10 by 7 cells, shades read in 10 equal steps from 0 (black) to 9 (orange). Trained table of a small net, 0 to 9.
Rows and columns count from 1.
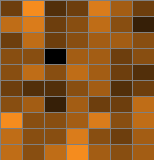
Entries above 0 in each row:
7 7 7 6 7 7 7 7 7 7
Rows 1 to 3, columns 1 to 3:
4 9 3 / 7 8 4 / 4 7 4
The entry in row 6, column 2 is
3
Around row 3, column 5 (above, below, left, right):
7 6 5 6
